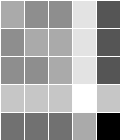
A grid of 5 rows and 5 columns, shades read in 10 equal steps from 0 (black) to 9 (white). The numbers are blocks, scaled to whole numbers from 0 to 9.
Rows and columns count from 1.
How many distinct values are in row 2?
4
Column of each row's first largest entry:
4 4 4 4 4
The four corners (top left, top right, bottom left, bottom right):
6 3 4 0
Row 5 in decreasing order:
6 4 4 4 0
